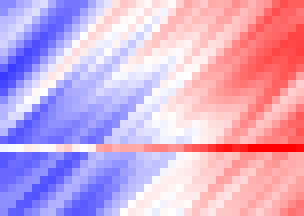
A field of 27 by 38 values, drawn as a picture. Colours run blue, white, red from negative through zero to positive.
Odd lines: row 19. Ninth with the highest average: top right. Slope: up to the right.
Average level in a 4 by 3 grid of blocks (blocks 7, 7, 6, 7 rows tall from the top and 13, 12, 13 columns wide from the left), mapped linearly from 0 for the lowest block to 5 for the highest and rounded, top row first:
135 | 125 | 125 | 024
